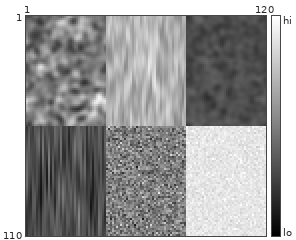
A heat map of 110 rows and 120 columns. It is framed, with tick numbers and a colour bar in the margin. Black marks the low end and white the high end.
It is made of 2 by 3 panels. Panel 1,1: middling, blotchy, strong in contrast. Panel 1,2: high, streaked downward. Panel 1,3: low, blotchy, faint in contrast. Panel 2,1: low, streaked downward. Panel 2,2: middling, fine-grained, strong in contrast. Panel 2,3: very high, fine-grained, faint in contrast.
